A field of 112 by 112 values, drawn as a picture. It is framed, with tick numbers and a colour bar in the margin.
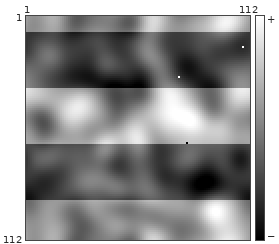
Lone odd cells: 3, 2 higher and 1 lower than their neighbours. Ninth with the highest average: middle right. Stripes: horizontal, repeating 2 times.
